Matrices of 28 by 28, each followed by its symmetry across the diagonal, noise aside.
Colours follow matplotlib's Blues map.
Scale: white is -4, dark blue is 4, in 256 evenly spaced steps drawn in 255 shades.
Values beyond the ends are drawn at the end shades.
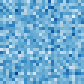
antisymmetric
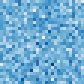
neither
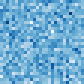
neither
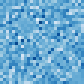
symmetric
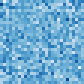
antisymmetric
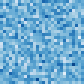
antisymmetric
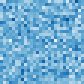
neither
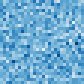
neither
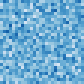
antisymmetric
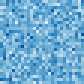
antisymmetric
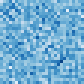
symmetric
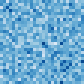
symmetric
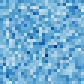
symmetric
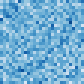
symmetric
